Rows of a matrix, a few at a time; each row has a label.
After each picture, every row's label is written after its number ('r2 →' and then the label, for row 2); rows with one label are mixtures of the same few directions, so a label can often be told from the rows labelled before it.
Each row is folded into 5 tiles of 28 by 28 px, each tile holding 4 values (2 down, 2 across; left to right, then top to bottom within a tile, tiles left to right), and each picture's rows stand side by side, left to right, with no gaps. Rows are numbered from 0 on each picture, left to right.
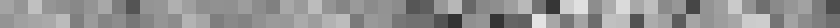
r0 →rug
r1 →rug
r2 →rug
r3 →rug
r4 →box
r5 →rug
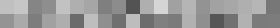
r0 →box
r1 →box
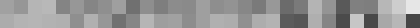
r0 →rug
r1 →box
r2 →box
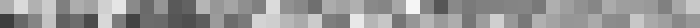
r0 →box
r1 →rug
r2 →rug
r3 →box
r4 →rug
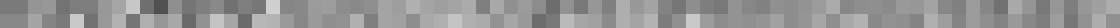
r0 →box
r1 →box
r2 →box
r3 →rug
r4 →box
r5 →box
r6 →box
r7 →box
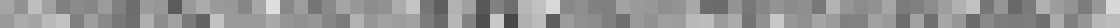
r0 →rug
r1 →rug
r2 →rug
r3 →box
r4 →rug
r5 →box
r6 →box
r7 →rug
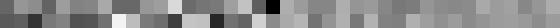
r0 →rug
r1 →rug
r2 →box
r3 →rug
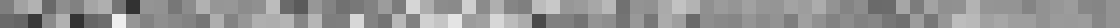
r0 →rug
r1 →rug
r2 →box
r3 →rug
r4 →box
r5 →box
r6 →rug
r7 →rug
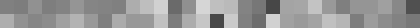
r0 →box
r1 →box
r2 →rug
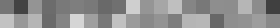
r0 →box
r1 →rug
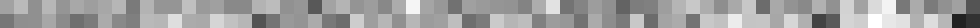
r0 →box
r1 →rug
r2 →rug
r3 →rug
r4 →box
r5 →rug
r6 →rug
